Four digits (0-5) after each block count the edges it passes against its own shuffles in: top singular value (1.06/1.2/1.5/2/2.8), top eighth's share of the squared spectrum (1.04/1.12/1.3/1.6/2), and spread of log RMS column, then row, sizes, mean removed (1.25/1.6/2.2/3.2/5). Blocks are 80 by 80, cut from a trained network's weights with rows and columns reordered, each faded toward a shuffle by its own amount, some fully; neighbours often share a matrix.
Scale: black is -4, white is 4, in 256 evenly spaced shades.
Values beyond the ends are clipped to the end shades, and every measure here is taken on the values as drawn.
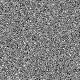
0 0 0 0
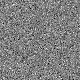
0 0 0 0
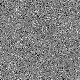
1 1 0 0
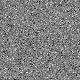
1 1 0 0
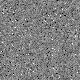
1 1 0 0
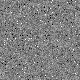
0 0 0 0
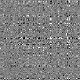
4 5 2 3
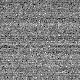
4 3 1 1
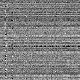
5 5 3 3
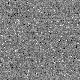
1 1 0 0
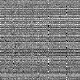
5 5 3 4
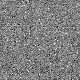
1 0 0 0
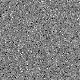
2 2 0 1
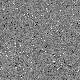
0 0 0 0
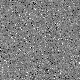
0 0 0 0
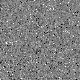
2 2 1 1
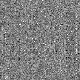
3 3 1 1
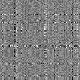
4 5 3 2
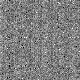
3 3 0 1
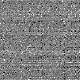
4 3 2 1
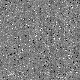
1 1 1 0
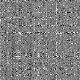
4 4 1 3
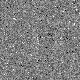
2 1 0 0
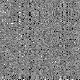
4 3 2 2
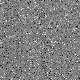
1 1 0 0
